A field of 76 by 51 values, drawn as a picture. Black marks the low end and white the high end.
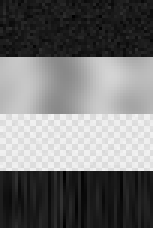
The table splits into 4 rows of 1 panel. Panel 1,1: very low, fine-grained, faint in contrast. Panel 2,1: high, smooth. Panel 3,1: very high, checkered, faint in contrast. Panel 4,1: very low, streaked downward, faint in contrast.
